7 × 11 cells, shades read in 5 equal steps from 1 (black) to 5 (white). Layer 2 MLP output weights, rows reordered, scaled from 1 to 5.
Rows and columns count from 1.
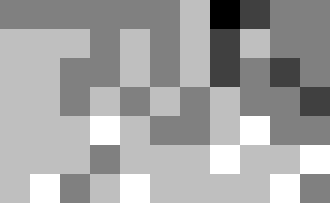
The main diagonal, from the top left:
3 4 3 4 4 4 4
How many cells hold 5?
7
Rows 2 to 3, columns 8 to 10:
2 4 3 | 2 3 2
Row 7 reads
4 5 3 4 5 4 4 4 4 5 3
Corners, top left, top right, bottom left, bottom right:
3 3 4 3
